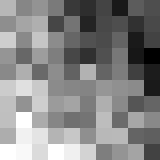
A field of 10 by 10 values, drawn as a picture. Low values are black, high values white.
On average the colour sits 50% of the way up the scale. The halves do not mirror each other. The ninth with the highest average is the bottom left. Values rise toward the bottom left.
